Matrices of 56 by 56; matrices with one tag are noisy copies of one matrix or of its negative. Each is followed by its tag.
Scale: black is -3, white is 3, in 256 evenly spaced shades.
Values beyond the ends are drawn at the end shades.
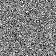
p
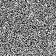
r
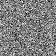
p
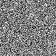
r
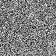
r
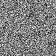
r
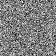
p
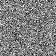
p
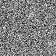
r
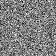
p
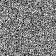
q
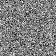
p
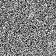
r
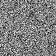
r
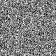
q
